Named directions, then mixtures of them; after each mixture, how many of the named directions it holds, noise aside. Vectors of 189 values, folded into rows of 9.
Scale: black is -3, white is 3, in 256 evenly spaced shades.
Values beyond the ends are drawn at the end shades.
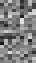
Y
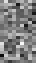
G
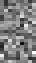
two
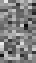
one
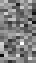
one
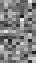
two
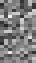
one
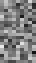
two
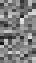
one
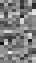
one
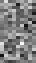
one
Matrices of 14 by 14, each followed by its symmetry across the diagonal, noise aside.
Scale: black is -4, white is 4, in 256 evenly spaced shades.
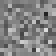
neither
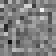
antisymmetric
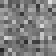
antisymmetric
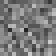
neither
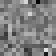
neither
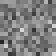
neither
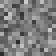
neither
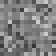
antisymmetric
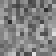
neither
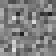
antisymmetric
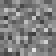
neither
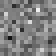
antisymmetric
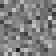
antisymmetric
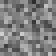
antisymmetric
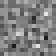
antisymmetric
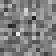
antisymmetric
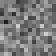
neither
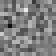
antisymmetric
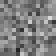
antisymmetric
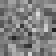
antisymmetric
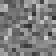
neither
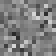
antisymmetric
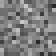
neither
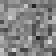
neither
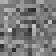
neither
